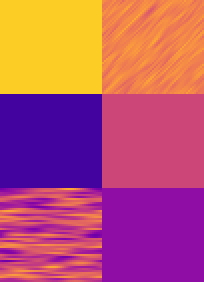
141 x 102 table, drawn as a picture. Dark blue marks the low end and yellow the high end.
The table splits into 3 rows of 2 panels. Panel 1,1: very high, flat. Panel 1,2: high, slanting up to the right, faint in contrast. Panel 2,1: very low, flat. Panel 2,2: middling, flat. Panel 3,1: middling, streaked across, strong in contrast. Panel 3,2: low, flat.
